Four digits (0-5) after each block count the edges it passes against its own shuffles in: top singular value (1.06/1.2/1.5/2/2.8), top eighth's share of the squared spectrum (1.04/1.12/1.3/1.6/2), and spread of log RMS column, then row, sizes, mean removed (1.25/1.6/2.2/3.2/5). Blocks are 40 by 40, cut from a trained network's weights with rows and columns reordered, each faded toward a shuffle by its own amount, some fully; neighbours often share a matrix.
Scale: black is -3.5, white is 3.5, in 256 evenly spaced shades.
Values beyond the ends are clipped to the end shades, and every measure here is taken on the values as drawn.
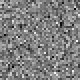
1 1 0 0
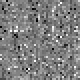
2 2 0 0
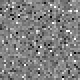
0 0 0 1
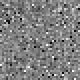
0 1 0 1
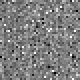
1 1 0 0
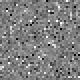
0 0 0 0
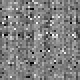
3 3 0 2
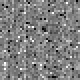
2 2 0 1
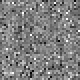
1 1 0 1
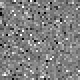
0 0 1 0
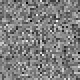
2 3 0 0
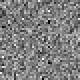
2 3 2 0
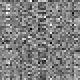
4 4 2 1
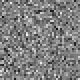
0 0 0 0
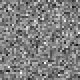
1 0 0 0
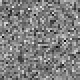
0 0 0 0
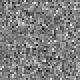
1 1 0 0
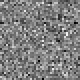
2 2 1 1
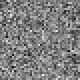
1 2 1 0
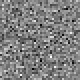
1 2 0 0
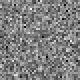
0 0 0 0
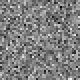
1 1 0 0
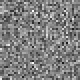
3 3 1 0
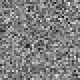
1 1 0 0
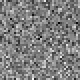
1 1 0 0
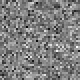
2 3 1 0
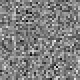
2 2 1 0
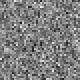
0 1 0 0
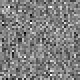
2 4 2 2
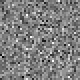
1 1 0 0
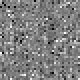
2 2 0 1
